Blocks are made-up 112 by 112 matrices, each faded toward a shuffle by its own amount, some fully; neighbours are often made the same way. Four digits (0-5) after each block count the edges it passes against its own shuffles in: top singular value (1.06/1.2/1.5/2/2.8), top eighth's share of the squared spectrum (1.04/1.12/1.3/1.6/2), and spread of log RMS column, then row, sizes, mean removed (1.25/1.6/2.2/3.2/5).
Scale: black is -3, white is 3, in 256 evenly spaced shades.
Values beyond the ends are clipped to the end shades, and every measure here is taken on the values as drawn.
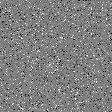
0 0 0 0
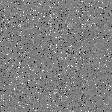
3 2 1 1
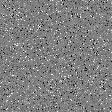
2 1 0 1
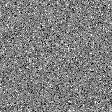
2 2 0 0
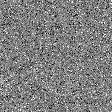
1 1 0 0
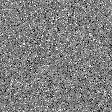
0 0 0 0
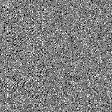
3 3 2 1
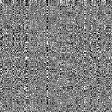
4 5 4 3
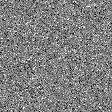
0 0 0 0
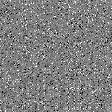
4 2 1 1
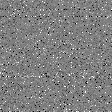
1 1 0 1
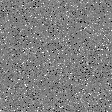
0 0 0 0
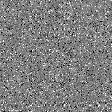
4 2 1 1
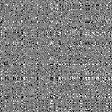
5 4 3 3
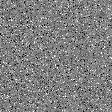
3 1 0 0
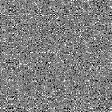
4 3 2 2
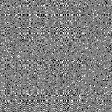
5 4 3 3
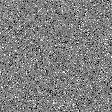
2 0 0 0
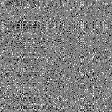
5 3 2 2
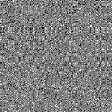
5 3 2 2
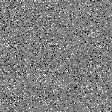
3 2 1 1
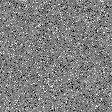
0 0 0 0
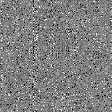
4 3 2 1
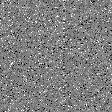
2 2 1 0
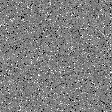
2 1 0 0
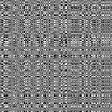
5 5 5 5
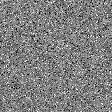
2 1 0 0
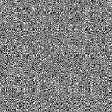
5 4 3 3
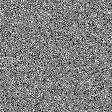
2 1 0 0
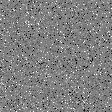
0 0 0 0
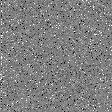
2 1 1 0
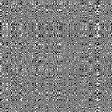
5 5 4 4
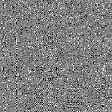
4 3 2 2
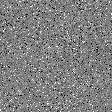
2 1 0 0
